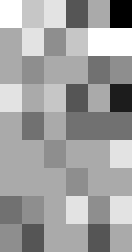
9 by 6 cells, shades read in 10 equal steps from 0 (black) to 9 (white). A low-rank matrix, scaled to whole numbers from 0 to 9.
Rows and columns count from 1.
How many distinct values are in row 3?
3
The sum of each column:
56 50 55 48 49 47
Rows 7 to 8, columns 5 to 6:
6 6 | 5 8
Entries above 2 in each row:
5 6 6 5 6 6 6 6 6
